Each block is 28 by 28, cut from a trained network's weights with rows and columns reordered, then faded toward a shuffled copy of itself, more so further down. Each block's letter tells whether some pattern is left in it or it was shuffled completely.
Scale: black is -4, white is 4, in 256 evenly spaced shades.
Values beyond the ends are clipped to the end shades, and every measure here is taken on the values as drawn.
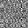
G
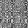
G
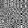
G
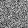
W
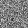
W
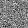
W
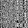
G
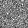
W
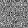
G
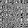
G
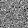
W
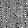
G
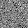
W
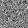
W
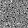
W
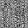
G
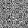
G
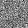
W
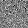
W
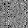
G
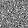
W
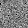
W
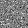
W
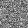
W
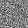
W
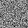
W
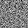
W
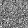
W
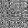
G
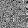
G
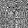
G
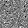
W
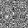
G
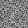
G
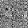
G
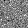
W
